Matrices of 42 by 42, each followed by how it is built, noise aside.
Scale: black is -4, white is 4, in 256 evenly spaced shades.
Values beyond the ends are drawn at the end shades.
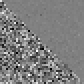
lower triangular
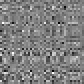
low rank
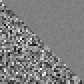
lower triangular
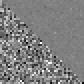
lower triangular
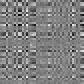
low rank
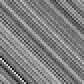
Toeplitz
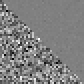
lower triangular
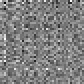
low rank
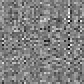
low rank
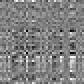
low rank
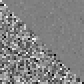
lower triangular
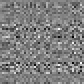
low rank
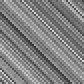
Toeplitz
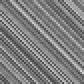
Toeplitz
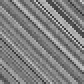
Toeplitz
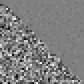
lower triangular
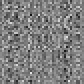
low rank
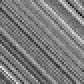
Toeplitz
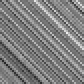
Toeplitz
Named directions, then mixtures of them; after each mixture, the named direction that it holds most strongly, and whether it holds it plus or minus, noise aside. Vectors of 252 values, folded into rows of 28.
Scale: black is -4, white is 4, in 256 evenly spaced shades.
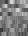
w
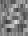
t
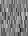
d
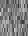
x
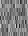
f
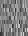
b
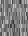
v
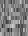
t, plus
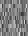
f, plus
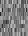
v, minus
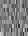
b, minus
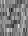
t, minus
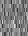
v, minus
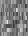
t, minus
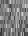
b, plus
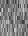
x, plus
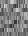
t, minus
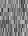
x, minus
